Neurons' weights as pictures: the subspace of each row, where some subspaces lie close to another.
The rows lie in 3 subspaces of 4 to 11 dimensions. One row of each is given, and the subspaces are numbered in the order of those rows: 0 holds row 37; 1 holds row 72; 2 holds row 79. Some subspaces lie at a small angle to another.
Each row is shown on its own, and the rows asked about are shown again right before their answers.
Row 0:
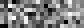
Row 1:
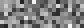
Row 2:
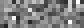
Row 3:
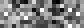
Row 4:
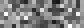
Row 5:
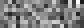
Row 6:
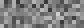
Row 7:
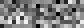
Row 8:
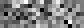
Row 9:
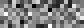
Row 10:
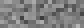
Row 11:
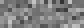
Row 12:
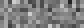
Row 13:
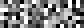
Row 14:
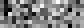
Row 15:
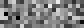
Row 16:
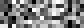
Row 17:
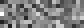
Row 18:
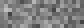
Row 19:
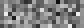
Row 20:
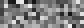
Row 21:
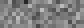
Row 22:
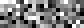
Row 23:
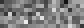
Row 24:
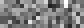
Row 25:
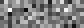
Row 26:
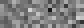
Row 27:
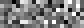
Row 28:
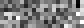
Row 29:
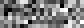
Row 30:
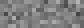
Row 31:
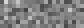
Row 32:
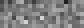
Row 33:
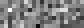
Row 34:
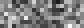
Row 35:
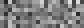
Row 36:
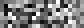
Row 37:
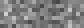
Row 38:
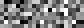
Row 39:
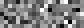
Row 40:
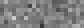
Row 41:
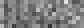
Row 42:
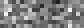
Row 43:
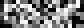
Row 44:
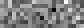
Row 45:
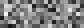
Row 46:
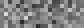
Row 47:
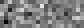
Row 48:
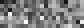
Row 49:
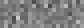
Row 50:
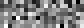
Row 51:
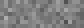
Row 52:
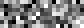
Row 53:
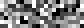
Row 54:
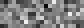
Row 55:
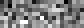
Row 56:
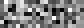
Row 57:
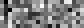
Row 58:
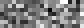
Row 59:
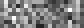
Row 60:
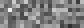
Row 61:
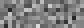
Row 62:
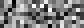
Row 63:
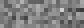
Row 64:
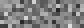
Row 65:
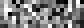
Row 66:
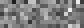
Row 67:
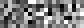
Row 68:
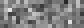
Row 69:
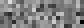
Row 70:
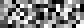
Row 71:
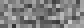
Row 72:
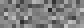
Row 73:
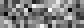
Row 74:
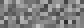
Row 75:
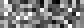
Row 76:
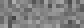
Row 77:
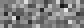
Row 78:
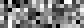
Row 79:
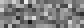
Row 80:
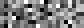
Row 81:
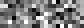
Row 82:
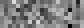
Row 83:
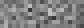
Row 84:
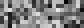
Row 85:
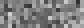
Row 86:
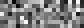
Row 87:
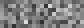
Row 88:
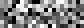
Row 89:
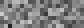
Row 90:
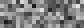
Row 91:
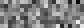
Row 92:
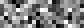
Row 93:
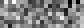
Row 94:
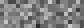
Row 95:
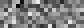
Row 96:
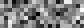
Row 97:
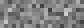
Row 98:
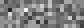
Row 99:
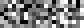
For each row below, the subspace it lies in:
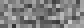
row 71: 0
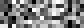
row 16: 0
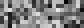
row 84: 0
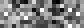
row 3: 0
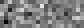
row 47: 1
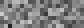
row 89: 1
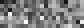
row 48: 2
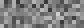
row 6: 1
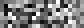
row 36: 2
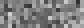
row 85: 0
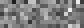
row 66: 1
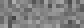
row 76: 0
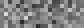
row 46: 1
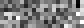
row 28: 2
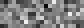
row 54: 2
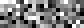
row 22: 2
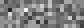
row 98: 1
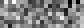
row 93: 1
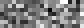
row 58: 1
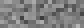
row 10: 2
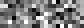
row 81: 2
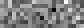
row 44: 2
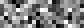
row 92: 1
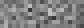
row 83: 1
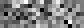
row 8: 0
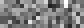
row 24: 2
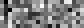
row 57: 0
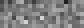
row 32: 2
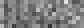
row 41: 2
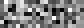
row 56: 1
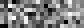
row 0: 2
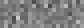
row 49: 2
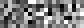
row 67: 1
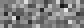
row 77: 2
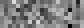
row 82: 1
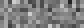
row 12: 1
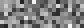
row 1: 2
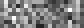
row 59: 1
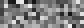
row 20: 2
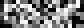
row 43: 2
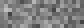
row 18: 2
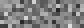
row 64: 2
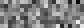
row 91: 2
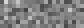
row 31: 1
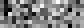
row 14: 0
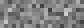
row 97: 1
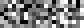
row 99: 1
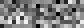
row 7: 2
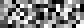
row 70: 2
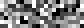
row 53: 2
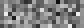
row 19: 2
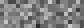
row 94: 1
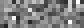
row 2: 0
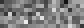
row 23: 2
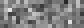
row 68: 0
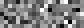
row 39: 1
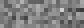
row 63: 1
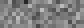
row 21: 2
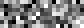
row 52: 2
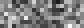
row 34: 0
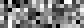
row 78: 0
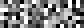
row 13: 2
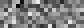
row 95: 1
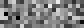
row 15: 2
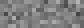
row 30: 2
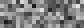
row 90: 1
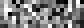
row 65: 0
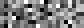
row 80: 0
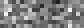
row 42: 0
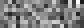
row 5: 0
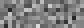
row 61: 1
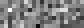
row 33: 1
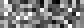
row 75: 0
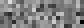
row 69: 2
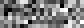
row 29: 2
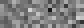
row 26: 1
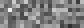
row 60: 1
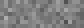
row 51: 1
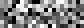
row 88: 1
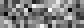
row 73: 1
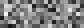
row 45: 2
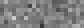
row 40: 1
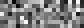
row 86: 1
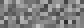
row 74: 1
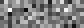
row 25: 1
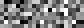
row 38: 1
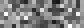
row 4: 0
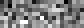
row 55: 2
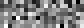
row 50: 2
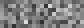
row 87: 2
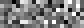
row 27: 2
